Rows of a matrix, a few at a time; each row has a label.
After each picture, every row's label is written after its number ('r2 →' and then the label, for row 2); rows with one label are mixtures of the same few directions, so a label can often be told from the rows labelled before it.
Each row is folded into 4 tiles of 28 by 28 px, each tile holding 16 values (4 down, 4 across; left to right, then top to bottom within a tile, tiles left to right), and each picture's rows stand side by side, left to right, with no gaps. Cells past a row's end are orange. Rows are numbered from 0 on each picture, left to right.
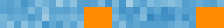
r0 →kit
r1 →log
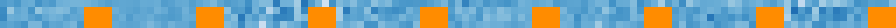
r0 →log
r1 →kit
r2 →kit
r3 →log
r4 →log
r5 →kit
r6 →log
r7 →log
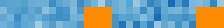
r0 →kit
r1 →kit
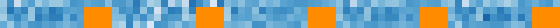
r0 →log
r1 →kit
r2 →log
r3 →log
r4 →log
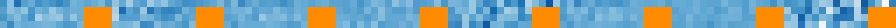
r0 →log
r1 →log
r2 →log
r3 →kit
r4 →kit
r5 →log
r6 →kit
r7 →kit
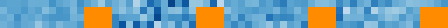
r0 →kit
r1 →kit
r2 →kit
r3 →log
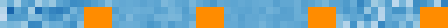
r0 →log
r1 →kit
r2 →kit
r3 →kit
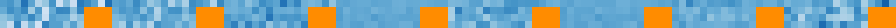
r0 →kit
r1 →kit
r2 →kit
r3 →log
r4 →log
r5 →log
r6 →log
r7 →kit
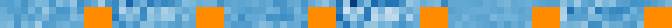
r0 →kit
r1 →log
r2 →kit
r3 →log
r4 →kit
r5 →log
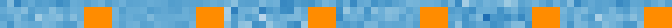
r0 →log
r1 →log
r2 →log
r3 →log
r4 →log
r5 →log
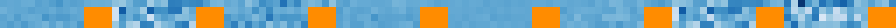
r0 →kit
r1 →log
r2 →kit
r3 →log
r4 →kit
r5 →kit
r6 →log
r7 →log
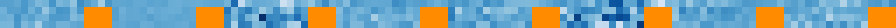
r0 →kit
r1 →log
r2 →log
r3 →log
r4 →log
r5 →kit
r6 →log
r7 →kit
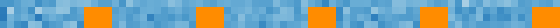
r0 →log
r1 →log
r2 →kit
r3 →log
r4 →log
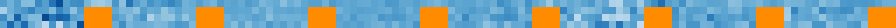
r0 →kit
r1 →log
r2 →kit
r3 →kit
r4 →kit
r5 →kit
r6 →log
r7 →log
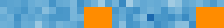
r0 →kit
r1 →log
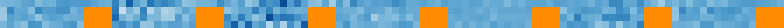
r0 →log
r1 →log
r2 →kit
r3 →log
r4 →kit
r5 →kit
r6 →log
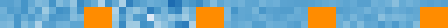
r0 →kit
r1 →log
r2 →log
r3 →kit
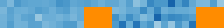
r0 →log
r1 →kit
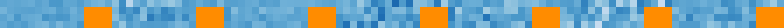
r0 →kit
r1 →log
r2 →log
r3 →kit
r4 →log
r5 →kit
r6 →kit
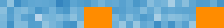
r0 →log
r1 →kit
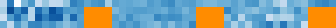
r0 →log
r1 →kit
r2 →kit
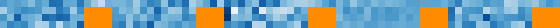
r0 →kit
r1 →kit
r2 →log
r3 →log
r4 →log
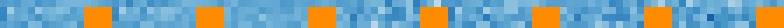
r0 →log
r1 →log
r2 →log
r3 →kit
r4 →log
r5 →kit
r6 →log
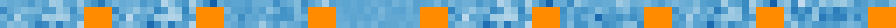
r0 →kit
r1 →kit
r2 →kit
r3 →kit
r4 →kit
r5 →log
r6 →kit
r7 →log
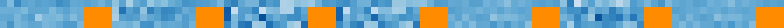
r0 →log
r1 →log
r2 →log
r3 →log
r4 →kit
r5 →log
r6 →kit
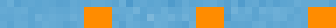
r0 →log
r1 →log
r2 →log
